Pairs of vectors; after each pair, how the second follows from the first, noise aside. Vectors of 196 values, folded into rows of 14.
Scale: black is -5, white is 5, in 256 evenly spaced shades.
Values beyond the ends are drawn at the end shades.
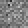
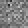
copied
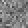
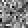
scaled up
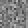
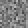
copied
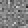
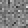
negated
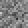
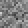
copied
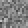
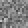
copied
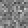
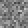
copied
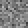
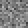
copied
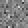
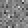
copied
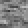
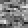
scaled up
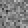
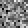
scaled up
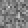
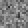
negated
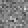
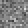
copied
